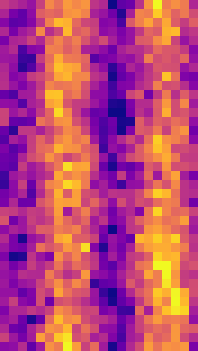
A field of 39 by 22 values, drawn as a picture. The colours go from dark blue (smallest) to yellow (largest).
On average the colour sits 50% of the way up the scale. The bottom right is the ninth with the highest average. Upright stripes repeat 2 times across the table. The grain runs up and down.
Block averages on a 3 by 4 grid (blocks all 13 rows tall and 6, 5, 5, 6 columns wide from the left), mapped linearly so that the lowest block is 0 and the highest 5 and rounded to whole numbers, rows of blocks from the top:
1 4 0 3
1 4 0 4
1 4 0 5
